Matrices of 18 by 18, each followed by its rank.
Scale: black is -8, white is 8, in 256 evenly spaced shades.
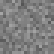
full rank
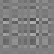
one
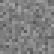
full rank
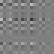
one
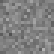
full rank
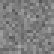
full rank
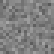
full rank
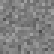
full rank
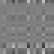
one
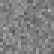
full rank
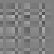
one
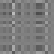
one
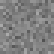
full rank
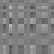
one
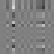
one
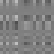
one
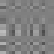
one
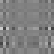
one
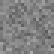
full rank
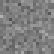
full rank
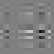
one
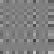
one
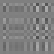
one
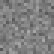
full rank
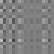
one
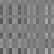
one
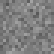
full rank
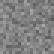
full rank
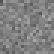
full rank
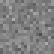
full rank
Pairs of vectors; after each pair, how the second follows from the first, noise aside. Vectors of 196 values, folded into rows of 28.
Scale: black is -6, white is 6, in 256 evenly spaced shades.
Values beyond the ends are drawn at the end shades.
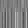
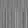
shrunk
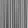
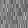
shuffled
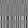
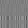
shrunk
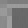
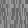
shuffled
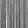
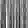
scaled up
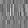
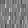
shuffled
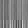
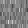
shuffled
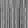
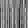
scaled up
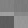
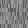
shuffled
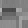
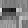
scaled up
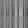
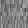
shuffled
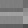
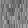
shuffled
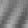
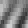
scaled up
